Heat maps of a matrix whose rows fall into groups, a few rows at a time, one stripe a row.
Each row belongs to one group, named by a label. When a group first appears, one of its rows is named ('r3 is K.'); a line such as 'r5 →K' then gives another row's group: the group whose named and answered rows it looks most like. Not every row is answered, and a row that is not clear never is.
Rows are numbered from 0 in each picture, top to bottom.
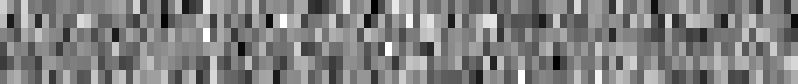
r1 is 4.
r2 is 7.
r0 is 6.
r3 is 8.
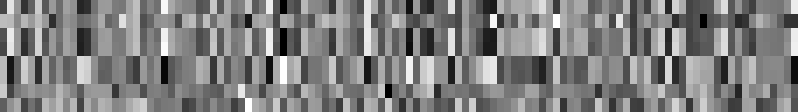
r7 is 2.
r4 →4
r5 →4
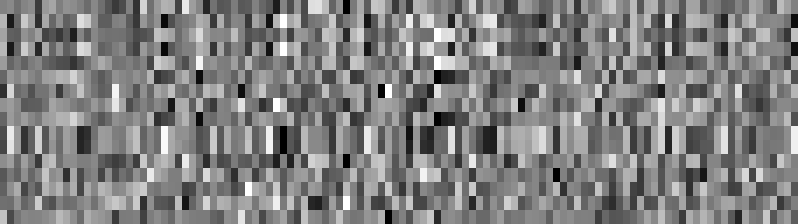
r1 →4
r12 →7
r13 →2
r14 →6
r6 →8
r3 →4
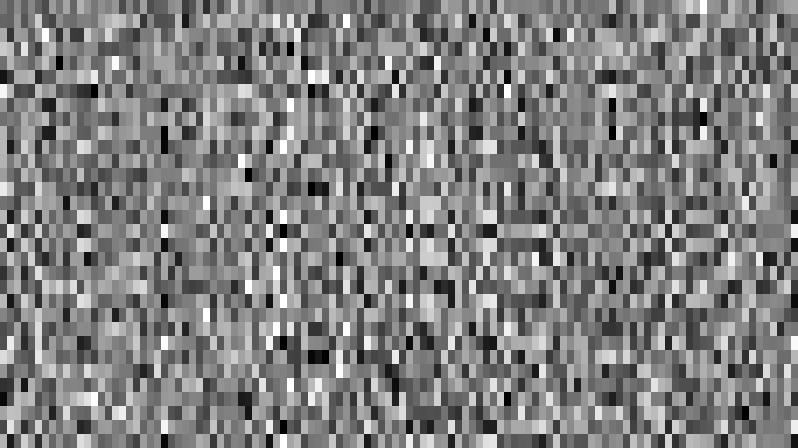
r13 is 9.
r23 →6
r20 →2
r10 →4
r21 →4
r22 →7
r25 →9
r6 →9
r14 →7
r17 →4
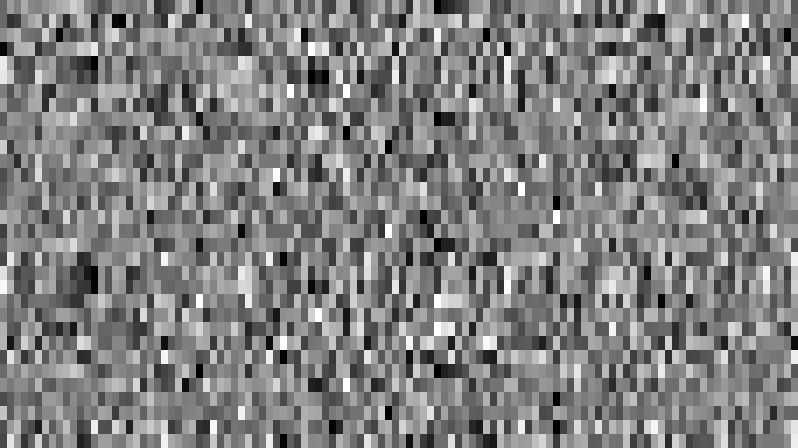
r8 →2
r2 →8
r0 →2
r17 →2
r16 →8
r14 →7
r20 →9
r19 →9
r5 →9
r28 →7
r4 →9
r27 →6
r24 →4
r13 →7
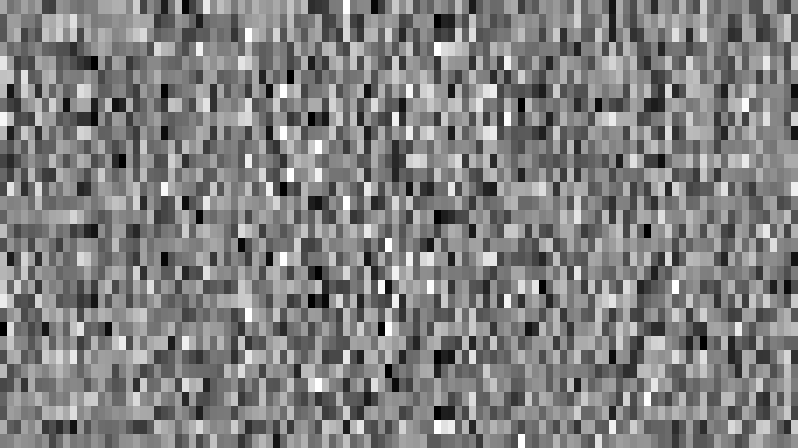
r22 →2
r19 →6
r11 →7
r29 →2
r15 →2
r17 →8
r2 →2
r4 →9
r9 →4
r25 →2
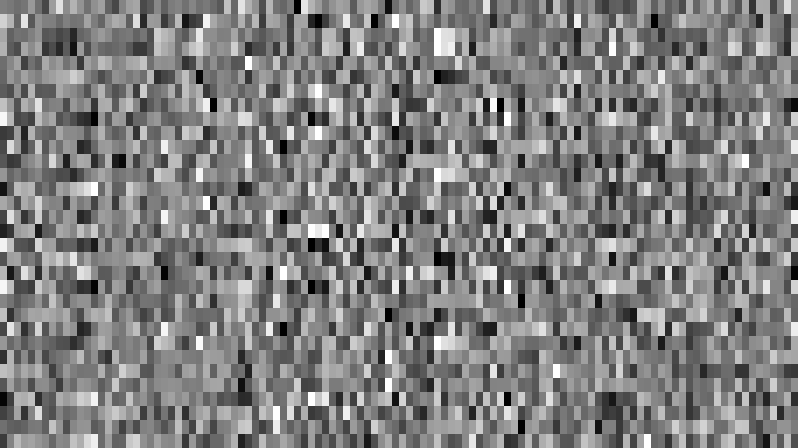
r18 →2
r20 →9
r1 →6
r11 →7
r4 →2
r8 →9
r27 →8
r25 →8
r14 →7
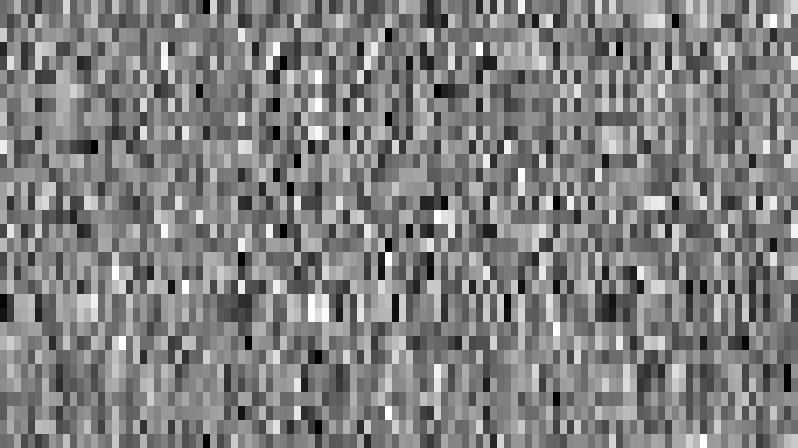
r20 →7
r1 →8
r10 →9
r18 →8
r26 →8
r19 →8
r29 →8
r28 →7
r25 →6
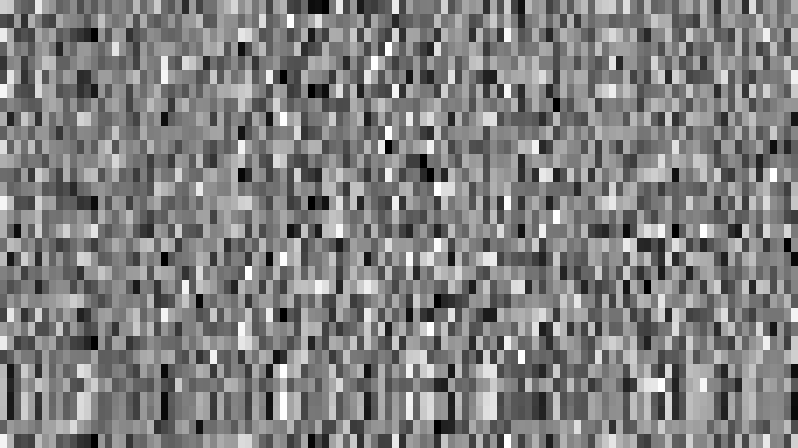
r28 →4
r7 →7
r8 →4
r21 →2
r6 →9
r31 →9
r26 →4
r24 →9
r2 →9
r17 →8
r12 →8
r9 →8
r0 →9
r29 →4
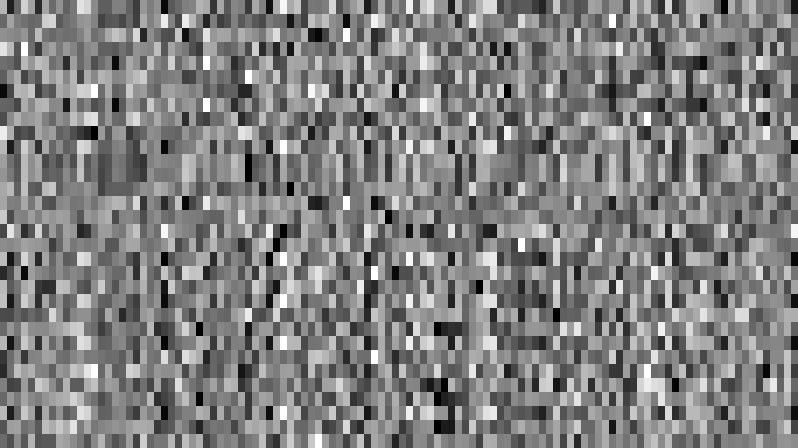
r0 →4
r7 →7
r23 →2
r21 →4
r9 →9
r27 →8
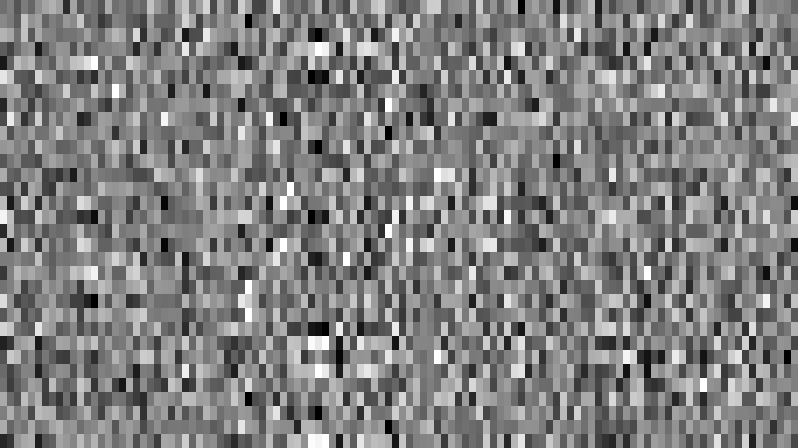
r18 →6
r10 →6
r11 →7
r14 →4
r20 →2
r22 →2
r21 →9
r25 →8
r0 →7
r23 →9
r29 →6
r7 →8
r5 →9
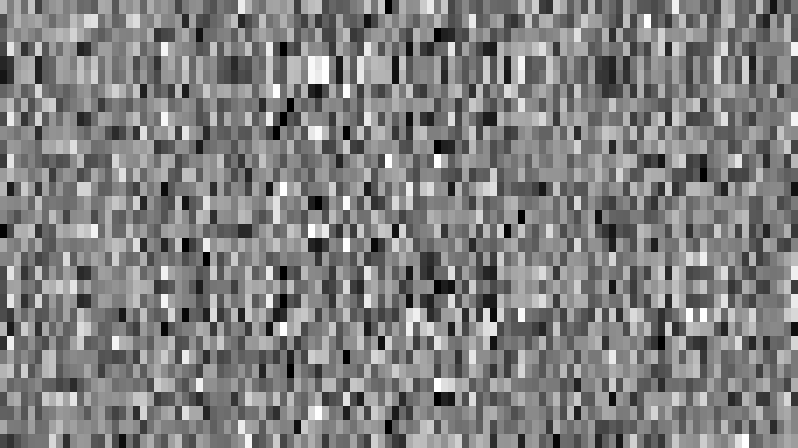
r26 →6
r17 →6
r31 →7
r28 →2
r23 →4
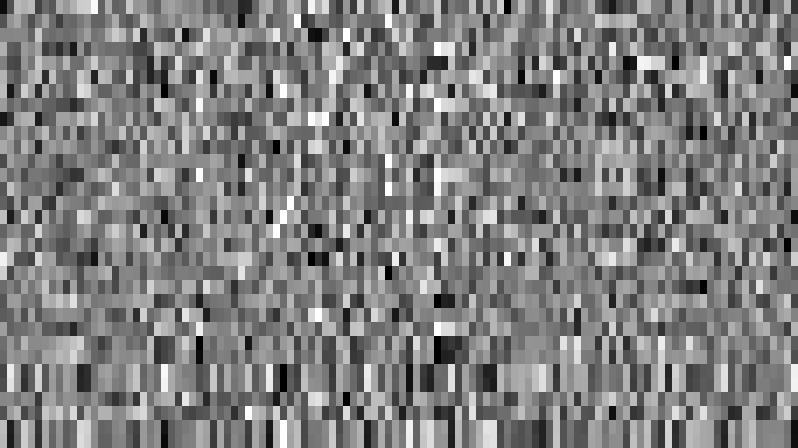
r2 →6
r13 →8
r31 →4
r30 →4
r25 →2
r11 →8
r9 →7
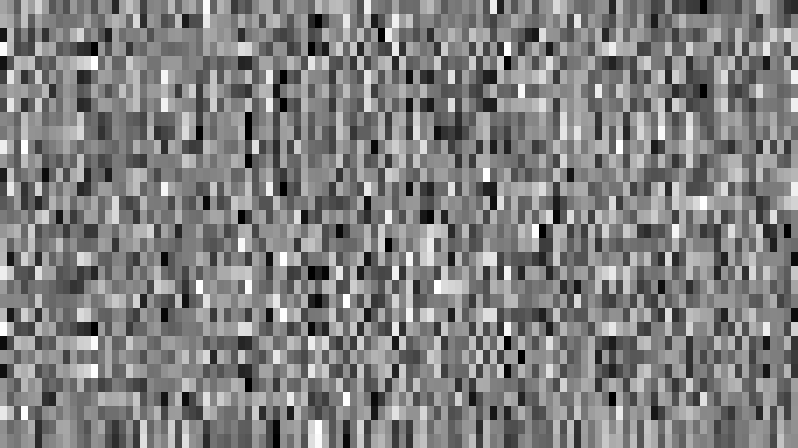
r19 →9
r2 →8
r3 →9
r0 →7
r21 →6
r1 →6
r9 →2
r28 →6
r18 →4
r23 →9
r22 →4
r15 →8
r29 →6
